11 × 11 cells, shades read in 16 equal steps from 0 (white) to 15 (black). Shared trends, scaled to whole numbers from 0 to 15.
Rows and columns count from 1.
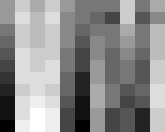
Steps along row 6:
down up down up up down up down up down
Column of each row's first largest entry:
6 8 6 6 6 1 6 1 1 1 1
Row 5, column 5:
8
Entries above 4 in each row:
8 7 7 7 7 7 7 7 7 7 7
